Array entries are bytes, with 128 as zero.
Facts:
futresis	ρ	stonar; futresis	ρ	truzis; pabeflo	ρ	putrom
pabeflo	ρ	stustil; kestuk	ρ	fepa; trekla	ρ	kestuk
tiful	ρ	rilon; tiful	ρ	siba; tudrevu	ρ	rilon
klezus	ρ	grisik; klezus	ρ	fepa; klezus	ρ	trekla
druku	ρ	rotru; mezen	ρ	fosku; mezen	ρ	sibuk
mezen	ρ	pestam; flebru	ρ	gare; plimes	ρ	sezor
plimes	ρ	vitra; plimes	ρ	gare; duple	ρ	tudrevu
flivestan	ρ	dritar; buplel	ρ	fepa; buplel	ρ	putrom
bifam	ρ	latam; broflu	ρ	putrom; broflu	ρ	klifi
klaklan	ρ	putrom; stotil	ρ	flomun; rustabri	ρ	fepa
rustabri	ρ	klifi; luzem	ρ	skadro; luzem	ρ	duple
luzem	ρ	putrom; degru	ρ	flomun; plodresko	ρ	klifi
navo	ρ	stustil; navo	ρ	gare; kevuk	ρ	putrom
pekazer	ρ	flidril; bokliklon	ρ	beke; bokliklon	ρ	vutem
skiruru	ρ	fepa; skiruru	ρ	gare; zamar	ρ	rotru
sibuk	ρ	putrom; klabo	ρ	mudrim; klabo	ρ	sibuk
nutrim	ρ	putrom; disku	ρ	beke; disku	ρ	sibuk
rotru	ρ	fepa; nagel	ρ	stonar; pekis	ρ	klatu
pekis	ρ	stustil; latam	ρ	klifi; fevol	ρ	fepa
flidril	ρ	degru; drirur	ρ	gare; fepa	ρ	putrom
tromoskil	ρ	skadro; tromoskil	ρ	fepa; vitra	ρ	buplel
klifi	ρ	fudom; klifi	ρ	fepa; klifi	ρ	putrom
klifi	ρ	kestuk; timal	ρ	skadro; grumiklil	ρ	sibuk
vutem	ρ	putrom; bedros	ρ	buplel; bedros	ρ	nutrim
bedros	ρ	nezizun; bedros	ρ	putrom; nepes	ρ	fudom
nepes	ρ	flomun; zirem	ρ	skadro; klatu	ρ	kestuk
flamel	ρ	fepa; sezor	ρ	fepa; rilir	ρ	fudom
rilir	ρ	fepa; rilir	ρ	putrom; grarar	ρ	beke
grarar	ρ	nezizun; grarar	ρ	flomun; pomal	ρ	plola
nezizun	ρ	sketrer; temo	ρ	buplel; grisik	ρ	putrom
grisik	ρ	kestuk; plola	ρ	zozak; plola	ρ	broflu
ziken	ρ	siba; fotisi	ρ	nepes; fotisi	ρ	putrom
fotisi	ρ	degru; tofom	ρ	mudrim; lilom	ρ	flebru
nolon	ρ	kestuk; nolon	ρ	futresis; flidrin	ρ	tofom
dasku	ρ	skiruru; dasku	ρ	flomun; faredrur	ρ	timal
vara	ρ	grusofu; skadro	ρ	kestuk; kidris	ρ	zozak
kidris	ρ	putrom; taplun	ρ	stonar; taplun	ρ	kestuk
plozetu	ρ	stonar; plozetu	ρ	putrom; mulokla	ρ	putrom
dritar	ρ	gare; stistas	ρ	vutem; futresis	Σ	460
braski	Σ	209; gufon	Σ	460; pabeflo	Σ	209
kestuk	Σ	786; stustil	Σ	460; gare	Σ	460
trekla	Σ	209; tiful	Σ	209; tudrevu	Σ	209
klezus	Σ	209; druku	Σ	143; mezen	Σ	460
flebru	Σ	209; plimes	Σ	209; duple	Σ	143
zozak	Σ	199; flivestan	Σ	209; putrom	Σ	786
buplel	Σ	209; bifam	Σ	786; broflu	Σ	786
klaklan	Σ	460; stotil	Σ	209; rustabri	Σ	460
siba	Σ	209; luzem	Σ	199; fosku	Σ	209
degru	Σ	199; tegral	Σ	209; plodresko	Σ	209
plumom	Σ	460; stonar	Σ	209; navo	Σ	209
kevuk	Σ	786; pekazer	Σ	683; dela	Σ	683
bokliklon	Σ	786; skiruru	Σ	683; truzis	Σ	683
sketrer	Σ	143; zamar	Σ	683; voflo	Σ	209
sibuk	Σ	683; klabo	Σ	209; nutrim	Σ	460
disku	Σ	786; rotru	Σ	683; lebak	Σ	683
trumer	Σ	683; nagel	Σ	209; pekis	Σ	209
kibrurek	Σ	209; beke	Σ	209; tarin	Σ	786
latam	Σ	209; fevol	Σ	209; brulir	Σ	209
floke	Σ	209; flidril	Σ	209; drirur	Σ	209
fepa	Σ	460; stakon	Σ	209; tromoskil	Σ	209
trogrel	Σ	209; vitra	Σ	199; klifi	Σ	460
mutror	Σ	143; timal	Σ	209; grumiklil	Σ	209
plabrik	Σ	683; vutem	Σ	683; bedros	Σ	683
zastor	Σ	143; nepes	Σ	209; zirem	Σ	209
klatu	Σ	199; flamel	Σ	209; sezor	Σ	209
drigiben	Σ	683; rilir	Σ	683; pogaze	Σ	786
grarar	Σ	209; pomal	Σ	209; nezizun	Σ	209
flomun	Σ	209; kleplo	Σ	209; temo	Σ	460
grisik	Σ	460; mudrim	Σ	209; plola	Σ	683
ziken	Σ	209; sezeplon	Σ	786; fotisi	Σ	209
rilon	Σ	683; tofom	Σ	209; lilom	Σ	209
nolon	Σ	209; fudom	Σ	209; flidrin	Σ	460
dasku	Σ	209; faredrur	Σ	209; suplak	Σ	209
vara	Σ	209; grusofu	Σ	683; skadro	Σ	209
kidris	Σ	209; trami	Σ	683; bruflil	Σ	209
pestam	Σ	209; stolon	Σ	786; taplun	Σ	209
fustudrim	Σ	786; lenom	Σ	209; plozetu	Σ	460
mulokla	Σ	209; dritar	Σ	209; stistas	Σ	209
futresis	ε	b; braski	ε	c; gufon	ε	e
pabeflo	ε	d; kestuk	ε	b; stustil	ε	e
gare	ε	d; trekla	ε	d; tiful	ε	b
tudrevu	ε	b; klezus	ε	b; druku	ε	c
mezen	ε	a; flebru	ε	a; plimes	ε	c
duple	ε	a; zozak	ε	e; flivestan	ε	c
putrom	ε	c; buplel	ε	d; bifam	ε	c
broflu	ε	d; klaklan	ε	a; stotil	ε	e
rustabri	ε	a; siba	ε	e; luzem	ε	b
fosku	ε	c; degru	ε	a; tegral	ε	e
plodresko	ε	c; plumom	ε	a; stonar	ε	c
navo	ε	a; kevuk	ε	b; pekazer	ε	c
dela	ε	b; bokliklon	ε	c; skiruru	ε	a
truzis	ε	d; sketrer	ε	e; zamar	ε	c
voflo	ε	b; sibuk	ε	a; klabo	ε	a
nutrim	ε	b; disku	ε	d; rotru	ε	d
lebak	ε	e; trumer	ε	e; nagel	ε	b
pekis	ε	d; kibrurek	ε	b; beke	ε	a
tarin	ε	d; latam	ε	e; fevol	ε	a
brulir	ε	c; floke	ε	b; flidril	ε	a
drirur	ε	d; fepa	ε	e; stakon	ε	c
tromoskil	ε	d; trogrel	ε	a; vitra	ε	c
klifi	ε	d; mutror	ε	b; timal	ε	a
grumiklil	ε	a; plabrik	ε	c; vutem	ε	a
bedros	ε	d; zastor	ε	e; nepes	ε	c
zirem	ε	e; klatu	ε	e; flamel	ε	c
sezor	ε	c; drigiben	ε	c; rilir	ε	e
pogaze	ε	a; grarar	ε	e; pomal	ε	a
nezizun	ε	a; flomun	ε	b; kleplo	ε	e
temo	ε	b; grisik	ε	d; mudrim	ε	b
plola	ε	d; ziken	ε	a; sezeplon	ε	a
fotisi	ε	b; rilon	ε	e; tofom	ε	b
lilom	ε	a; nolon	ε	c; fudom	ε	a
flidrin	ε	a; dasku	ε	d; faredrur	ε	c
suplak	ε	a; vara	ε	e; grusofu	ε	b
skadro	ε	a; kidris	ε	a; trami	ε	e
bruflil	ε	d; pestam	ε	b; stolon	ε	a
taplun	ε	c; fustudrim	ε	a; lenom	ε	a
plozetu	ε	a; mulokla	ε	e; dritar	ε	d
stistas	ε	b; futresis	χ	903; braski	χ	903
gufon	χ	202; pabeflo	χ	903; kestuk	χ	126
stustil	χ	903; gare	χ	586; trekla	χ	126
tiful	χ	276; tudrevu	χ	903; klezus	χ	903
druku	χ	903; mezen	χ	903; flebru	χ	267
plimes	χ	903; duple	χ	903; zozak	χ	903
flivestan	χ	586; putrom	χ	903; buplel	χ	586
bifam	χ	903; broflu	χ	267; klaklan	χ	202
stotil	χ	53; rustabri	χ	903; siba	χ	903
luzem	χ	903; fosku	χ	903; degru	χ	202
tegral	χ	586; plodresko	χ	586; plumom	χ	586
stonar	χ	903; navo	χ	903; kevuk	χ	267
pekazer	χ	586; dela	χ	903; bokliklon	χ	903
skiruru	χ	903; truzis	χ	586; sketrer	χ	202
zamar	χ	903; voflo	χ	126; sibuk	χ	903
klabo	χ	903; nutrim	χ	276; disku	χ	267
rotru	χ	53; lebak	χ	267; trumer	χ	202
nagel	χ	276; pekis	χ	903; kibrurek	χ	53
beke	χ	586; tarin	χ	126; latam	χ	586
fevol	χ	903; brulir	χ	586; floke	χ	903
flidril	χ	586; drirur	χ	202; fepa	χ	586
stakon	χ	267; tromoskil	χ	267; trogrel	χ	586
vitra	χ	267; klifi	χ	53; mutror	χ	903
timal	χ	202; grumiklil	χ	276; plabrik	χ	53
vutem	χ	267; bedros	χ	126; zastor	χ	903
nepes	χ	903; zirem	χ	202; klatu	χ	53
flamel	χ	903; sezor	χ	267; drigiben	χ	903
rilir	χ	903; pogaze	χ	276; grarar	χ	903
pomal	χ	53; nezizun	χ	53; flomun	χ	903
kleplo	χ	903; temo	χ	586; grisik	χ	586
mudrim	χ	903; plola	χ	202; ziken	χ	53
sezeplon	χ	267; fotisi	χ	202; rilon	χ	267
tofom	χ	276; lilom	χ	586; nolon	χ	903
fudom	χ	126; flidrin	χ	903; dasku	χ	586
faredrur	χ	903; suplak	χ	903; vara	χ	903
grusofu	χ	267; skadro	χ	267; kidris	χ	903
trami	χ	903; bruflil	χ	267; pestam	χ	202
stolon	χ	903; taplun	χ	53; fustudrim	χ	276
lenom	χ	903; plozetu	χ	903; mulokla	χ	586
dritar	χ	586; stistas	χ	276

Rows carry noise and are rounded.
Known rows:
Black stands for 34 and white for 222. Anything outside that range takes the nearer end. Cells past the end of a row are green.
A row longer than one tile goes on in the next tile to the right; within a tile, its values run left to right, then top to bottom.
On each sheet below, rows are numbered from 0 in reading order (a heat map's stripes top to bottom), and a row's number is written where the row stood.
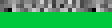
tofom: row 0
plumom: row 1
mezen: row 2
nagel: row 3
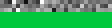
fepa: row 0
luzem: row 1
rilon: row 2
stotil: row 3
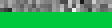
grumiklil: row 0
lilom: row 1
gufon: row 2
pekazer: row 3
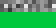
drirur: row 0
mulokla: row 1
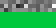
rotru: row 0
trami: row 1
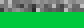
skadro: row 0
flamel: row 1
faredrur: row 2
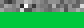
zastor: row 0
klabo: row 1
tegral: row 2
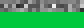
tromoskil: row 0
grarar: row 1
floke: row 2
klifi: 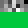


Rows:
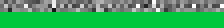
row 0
trumer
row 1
mutror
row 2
bruflil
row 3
fotisi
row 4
truzis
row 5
futresis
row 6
pabeflo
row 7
pekis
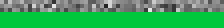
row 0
timal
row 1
trekla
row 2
flebru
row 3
duple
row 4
navo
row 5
vitra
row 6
nepes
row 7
fudom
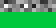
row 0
sketrer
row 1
stolon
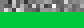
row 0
stustil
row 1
plola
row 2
brulir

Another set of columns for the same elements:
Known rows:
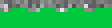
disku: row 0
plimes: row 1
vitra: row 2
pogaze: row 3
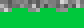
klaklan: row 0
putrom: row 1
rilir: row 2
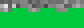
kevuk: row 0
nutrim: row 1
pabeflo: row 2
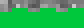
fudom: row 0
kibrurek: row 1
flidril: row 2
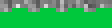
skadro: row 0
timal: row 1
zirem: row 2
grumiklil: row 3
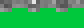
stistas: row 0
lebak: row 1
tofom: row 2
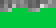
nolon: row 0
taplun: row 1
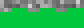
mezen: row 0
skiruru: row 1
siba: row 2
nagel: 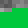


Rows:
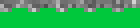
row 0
dritar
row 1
grisik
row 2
klifi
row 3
temo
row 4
stotil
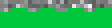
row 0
plola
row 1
latam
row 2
vutem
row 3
broflu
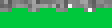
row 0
pestam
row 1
voflo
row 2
sezor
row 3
degru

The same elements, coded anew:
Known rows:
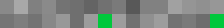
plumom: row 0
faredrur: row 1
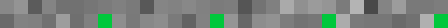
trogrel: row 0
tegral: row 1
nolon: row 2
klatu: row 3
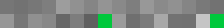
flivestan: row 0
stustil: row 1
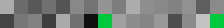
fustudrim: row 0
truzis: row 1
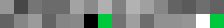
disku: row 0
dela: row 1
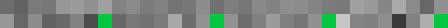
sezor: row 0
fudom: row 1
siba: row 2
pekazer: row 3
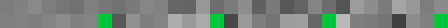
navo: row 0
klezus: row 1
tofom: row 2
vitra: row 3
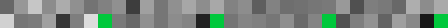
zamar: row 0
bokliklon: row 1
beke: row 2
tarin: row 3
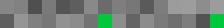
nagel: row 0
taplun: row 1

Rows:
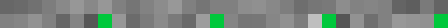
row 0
buplel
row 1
fepa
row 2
rustabri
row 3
nutrim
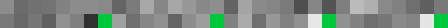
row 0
zirem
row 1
druku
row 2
luzem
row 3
skiruru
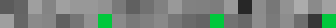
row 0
flamel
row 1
mulokla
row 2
putrom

